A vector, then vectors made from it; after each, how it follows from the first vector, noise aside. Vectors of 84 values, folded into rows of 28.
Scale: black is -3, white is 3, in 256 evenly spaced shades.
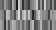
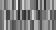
negated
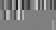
partly zeroed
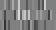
partly zeroed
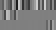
partly zeroed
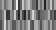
negated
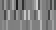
partly zeroed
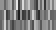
negated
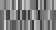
negated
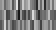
negated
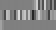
partly zeroed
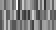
negated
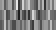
negated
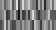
negated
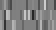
partly zeroed
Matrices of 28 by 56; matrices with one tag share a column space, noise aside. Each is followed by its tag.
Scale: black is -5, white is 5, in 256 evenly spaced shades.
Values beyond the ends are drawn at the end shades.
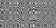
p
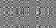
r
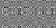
r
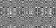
r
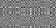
r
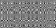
p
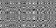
p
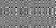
r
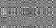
r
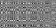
p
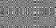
r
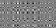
p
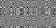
r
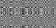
r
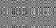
r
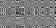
r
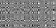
p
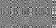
r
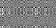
r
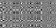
p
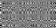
p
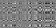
p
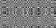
r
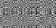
r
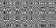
p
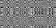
r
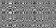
p
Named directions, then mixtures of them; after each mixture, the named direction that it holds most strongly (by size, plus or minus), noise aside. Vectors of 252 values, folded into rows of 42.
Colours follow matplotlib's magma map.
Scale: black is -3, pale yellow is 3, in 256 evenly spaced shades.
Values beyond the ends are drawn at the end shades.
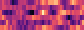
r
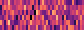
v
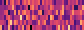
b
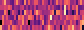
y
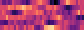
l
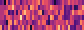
b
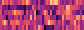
l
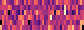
y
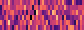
v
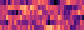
l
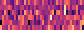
y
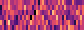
v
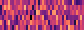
v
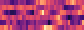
r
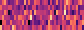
y
